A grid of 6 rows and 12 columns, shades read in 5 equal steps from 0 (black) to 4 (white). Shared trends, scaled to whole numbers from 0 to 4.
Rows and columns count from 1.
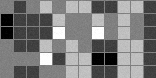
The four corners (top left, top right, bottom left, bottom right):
2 1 2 1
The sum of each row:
25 21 23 23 24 23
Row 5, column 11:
3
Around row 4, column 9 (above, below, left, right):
2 0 1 3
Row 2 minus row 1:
-2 0 -1 -2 1 -1 -1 2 1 0 -1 0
